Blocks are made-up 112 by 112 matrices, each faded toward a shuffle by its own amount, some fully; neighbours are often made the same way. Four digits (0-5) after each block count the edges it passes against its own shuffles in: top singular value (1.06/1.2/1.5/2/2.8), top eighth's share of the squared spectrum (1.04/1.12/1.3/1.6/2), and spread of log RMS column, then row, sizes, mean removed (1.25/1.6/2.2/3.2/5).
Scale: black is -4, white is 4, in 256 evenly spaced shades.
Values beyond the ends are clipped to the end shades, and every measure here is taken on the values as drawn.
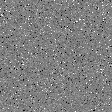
0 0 0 0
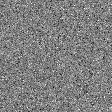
0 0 0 0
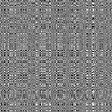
5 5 4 4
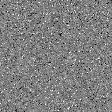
2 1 0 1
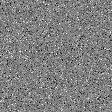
0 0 0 0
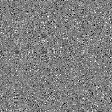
4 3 2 2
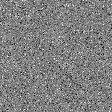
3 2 0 0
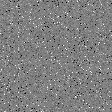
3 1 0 0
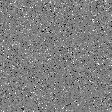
3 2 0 0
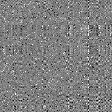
5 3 3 2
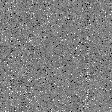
2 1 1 0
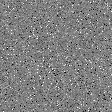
0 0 0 0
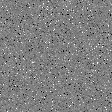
0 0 0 0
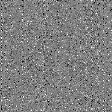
4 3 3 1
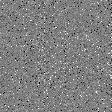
3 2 1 0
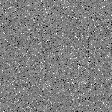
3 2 1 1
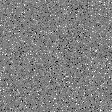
1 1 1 0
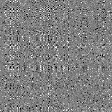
4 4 3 2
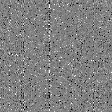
4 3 2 1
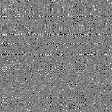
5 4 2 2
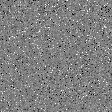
2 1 0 0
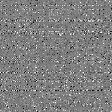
4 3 2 3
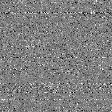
2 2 0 3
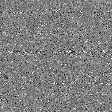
1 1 0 2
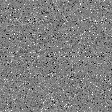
1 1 0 2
